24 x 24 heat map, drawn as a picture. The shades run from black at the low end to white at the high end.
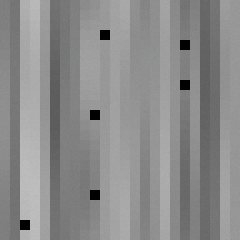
Slope: none. Lone odd cells: 6, each lower than its neighbours. Grain: streaks running down. Histogram: skewed, a long tail of low values.
